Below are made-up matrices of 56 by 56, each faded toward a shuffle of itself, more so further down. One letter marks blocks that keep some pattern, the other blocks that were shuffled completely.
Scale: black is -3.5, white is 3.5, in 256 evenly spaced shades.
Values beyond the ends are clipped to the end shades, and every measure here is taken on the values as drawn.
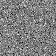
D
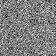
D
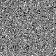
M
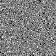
M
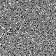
D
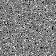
D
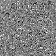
M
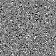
M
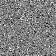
D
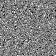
M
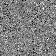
D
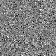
M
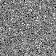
D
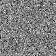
D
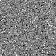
M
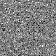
M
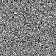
M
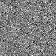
M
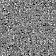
M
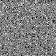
M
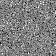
D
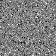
M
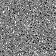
D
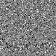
M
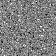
D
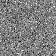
D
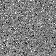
D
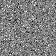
D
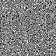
M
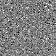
M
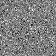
M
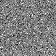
M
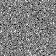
M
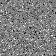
D
